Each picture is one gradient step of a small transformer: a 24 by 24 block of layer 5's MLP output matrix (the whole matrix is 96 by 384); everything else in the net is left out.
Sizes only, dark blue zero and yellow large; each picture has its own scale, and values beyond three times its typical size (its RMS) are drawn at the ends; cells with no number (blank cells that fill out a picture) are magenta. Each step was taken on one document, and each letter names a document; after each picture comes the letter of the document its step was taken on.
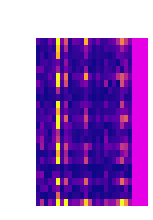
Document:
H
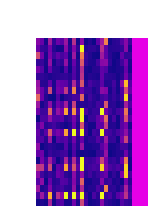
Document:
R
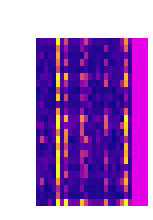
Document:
H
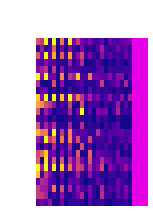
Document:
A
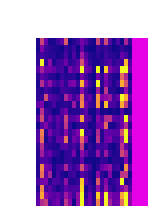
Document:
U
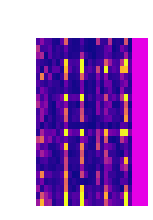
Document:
U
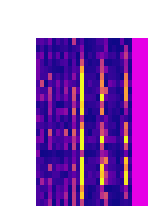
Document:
R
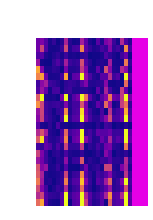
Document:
U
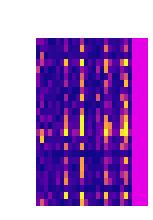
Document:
U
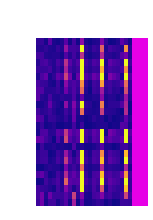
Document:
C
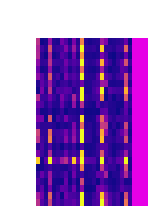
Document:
C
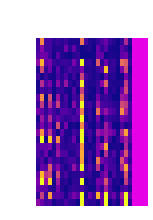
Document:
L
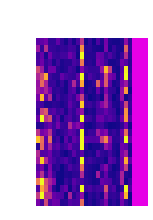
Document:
L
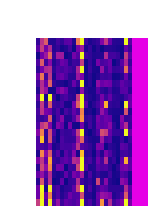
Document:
L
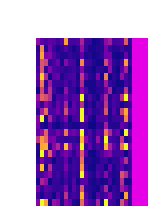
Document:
U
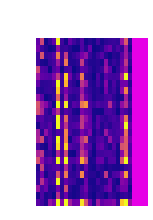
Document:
H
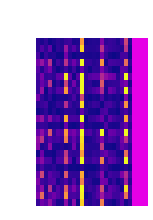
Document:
C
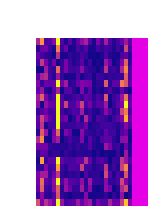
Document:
H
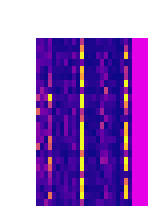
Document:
L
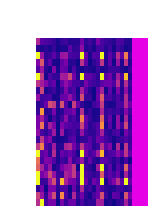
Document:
A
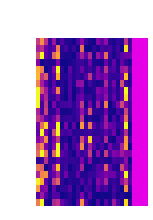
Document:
H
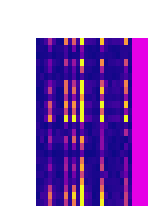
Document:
C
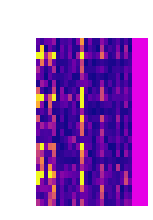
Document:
A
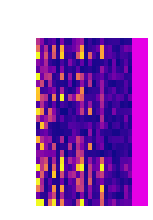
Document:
A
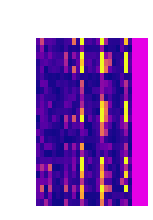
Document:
L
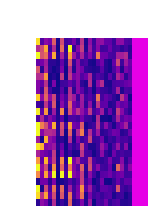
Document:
A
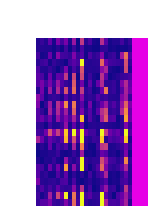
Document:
R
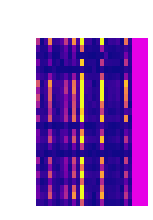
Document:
C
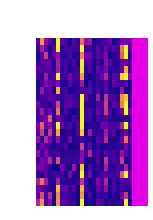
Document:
H
